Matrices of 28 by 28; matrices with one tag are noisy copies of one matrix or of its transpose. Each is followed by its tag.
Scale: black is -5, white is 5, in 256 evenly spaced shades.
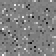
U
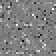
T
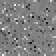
U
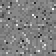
T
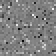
T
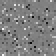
U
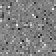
T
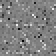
T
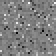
U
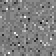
T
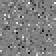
U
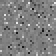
U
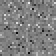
U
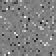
T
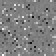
U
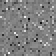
T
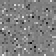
U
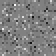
U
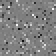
T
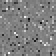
T
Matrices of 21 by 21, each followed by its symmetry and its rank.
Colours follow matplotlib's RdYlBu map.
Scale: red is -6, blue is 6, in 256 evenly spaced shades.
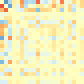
antisymmetric, rank two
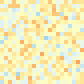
neither, full rank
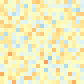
neither, full rank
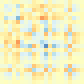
symmetric, rank two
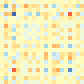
symmetric, rank two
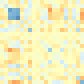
symmetric, rank three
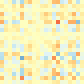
antisymmetric, rank two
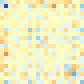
symmetric, rank three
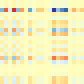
neither, rank one
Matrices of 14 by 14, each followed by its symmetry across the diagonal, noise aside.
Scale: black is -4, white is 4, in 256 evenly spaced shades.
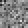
symmetric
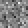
neither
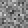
symmetric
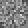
symmetric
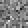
antisymmetric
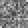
symmetric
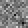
symmetric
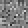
antisymmetric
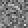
neither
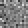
antisymmetric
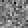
neither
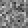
neither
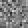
antisymmetric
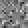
antisymmetric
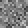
symmetric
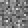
neither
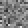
neither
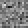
neither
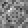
symmetric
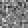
antisymmetric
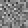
antisymmetric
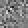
antisymmetric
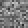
neither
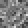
symmetric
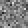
antisymmetric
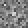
symmetric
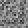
symmetric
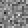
neither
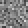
antisymmetric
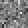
neither
